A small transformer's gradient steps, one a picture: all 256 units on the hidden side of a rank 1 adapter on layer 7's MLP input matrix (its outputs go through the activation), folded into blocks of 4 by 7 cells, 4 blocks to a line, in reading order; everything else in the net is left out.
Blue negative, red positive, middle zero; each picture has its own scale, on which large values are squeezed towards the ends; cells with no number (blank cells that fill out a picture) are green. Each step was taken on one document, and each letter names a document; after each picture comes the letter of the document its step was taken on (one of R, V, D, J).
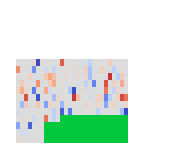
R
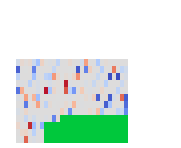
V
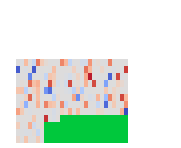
R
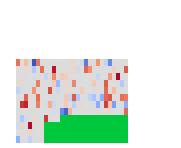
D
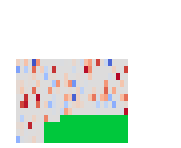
D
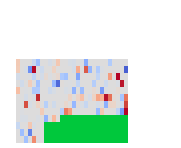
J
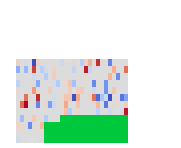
D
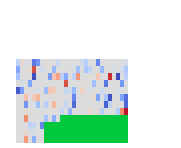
V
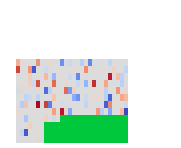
R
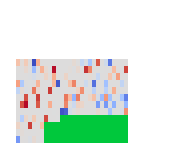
D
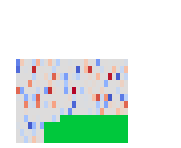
V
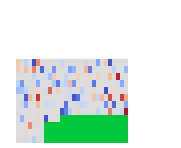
D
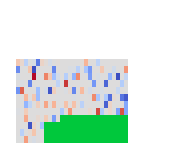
V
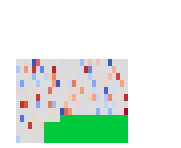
D
